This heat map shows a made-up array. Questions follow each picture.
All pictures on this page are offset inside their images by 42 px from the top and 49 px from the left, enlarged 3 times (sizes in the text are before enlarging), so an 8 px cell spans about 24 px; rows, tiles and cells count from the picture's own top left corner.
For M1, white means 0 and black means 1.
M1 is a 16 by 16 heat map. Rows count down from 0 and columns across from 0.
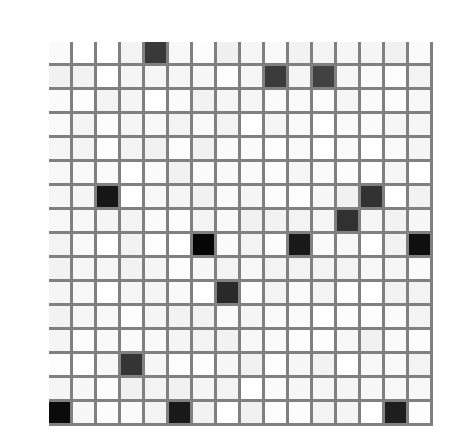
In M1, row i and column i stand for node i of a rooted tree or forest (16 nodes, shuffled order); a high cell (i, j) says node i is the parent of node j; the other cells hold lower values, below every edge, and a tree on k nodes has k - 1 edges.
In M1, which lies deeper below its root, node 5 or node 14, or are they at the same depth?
the same depth
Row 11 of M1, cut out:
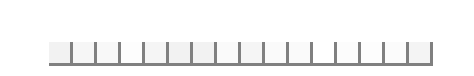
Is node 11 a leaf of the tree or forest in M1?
yes
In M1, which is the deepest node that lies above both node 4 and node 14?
15
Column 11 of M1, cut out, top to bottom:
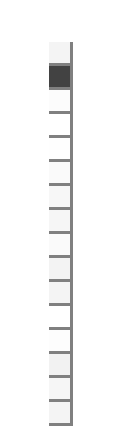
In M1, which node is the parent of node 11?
1
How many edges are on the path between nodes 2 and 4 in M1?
5
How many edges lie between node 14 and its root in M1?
2
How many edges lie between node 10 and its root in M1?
1
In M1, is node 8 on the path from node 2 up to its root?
yes
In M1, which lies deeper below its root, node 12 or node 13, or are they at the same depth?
node 12
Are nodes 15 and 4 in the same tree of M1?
yes
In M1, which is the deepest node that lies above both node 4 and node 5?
15
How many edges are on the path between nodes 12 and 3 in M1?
6
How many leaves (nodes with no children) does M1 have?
8
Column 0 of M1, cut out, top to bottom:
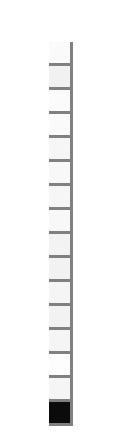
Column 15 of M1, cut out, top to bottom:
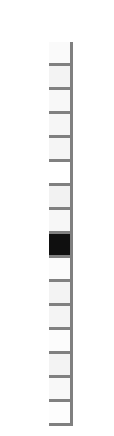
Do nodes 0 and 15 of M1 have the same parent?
no
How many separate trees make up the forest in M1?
2
